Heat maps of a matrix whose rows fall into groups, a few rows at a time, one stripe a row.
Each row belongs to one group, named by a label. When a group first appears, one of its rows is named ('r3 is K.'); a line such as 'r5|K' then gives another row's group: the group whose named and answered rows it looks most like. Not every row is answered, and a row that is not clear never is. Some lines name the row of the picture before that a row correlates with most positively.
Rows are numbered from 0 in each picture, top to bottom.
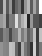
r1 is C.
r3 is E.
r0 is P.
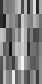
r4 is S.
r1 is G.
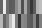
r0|P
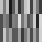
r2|P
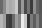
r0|E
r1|C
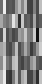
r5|C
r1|E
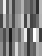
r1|S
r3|C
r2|G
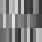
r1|E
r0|E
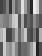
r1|E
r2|C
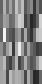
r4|C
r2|P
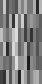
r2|E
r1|S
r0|P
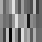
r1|C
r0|E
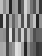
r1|P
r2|S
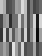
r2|P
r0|C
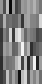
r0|G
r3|S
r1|P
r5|G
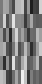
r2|C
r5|C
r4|G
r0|S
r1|E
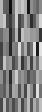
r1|C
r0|C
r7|P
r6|G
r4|P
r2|G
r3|P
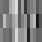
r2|C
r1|E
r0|E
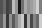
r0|G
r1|S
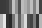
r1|C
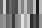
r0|P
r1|S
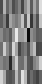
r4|C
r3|E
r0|P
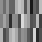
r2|E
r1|G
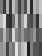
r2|E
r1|C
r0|G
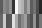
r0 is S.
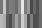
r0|S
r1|C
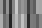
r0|C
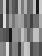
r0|P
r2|G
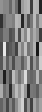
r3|P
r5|G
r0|G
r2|G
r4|P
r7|S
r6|C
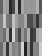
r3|S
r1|E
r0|G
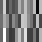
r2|P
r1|G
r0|P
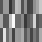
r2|S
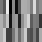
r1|G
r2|C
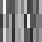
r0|P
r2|S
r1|S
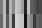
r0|S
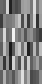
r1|P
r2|E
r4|G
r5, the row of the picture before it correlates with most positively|1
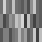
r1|S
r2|P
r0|E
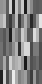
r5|E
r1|C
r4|S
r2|G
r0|S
